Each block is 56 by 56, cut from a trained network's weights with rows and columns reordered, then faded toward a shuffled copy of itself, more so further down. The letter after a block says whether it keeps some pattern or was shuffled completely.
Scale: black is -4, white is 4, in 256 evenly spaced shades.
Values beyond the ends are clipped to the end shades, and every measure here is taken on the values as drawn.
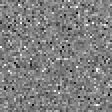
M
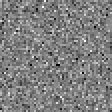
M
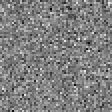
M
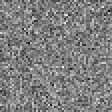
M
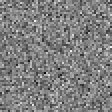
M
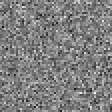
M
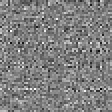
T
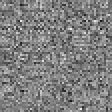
T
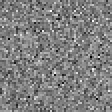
M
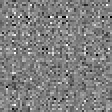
T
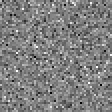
M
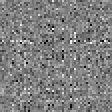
T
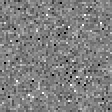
M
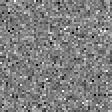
M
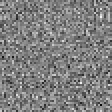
T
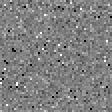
M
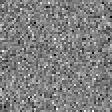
M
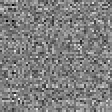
T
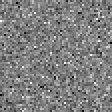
M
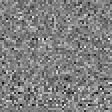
T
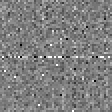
T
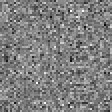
T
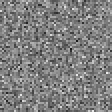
M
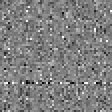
T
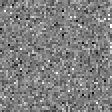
M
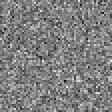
M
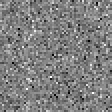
M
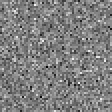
M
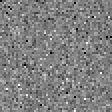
M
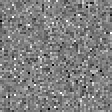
M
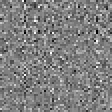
T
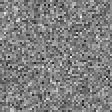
M
